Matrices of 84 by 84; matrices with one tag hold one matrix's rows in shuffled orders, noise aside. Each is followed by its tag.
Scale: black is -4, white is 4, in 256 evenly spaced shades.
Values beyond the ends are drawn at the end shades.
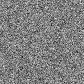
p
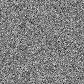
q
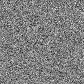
p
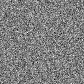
q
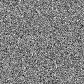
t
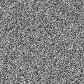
t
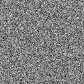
t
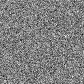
t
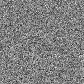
p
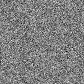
q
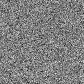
p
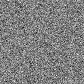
t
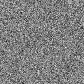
t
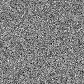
t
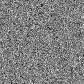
p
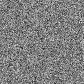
p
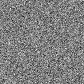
t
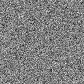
t
